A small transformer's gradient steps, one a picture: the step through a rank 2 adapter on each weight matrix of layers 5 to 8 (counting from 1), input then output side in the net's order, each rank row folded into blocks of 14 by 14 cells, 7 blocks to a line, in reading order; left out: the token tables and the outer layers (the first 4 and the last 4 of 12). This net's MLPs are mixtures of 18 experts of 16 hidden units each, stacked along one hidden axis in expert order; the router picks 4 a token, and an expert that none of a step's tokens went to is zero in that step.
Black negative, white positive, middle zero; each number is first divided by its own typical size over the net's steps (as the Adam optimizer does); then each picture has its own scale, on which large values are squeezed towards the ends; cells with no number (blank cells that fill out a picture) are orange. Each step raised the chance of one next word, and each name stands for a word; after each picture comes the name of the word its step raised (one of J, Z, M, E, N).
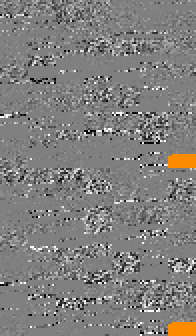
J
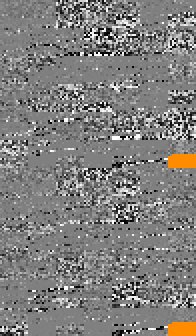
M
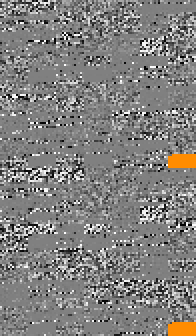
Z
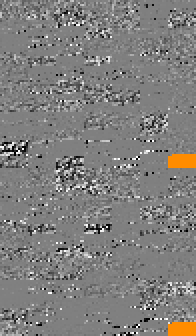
J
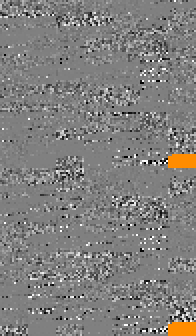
J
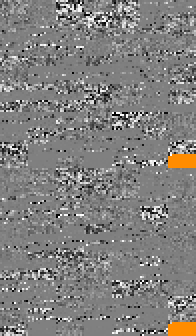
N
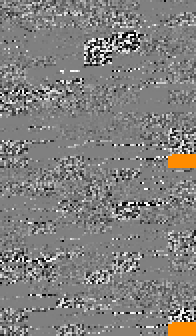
J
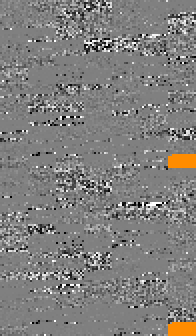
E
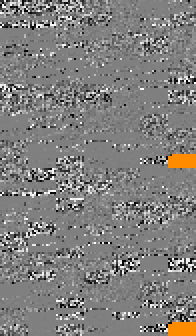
N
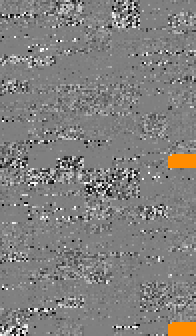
N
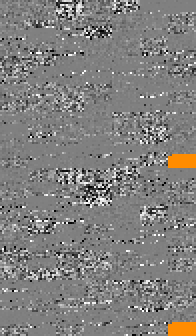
N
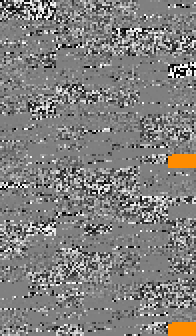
Z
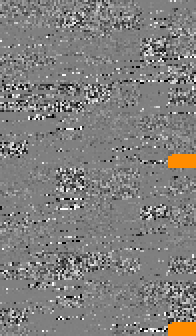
E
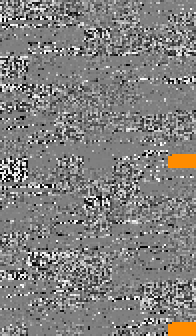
Z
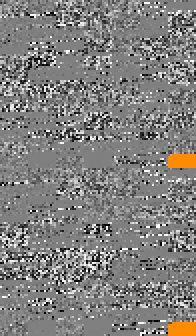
Z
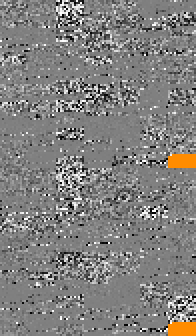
N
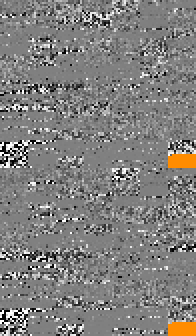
E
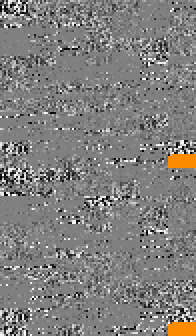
J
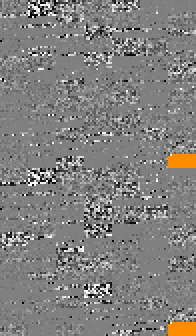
N
